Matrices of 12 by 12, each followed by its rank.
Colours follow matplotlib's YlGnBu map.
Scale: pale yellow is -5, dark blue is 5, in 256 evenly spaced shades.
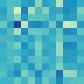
two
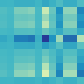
one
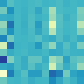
two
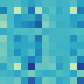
two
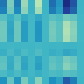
one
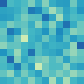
full rank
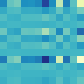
one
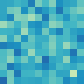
full rank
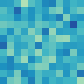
full rank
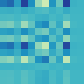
one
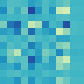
two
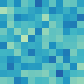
full rank
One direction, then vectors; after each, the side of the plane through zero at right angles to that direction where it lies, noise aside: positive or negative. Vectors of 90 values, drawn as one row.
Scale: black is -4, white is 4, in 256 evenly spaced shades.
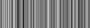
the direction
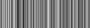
positive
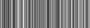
negative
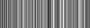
negative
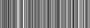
negative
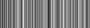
negative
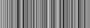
positive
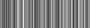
negative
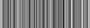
negative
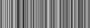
positive
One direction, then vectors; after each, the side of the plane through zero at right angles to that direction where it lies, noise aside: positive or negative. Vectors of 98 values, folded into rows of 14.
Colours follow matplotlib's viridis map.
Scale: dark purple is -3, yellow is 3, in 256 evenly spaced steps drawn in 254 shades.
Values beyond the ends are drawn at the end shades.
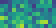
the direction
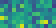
positive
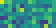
negative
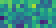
negative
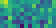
negative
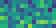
positive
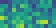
positive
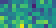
positive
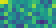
negative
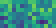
negative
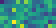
positive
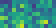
positive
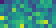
positive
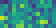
positive
